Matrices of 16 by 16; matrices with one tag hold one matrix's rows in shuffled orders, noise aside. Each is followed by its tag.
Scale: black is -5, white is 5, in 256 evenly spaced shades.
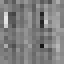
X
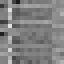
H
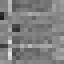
H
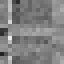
H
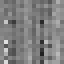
X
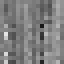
X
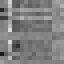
H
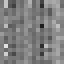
X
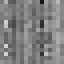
X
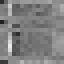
H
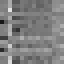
H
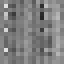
X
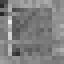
H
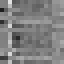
H
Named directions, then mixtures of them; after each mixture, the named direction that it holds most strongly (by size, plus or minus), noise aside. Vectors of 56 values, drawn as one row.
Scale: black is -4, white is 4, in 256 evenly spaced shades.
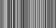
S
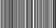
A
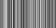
S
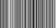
A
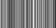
A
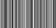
A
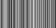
S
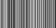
S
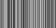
S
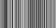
S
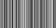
S
